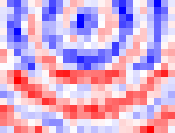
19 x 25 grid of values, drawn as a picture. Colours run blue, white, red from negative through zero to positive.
Overall the values sit about 50% of the way up the scale. Rings spread out from the top middle. The field is mottled with small blotches. A horizontal seam about 50% of the way down splits the table, and the bottom part is higher.
